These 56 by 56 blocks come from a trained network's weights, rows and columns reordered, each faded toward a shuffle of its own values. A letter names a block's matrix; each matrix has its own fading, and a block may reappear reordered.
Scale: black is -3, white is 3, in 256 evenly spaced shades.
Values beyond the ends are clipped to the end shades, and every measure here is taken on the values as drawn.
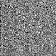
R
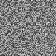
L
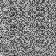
L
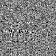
R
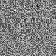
L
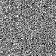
R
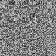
L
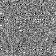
R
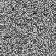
L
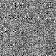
R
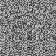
L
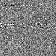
R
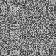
L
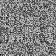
L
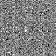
R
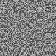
L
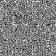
R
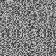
L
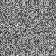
L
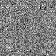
R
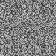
L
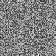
L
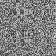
L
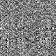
R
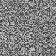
L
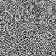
L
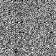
R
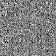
R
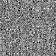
R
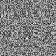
L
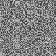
L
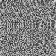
L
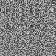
L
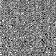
R
